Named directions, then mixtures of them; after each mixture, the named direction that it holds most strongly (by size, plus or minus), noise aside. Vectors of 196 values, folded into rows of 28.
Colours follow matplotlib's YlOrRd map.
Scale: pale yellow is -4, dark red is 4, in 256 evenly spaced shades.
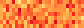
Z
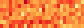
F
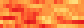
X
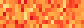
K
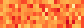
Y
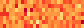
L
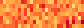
Y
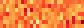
L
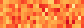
Y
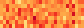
Z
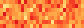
K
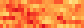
X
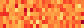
L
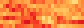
X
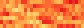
X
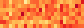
F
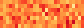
Y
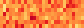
K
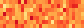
K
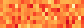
Y
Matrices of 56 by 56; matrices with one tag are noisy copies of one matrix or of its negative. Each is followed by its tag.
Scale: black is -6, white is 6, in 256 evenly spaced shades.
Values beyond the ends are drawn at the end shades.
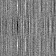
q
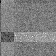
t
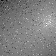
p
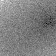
p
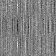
q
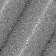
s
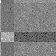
t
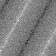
s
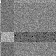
t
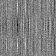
q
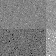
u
